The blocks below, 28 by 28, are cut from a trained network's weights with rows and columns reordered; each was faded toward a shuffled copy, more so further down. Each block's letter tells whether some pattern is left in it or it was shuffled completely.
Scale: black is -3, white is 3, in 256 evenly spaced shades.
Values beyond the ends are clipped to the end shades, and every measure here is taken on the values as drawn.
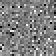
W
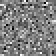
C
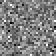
C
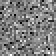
C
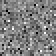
C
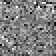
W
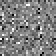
W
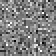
C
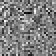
W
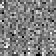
W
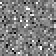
C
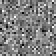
C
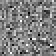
W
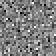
C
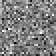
C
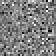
W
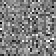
W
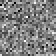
C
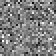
W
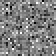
C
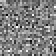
W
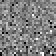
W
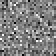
C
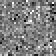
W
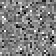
C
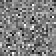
W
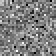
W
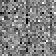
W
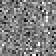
C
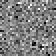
W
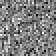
C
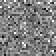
C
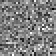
W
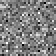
W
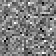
W
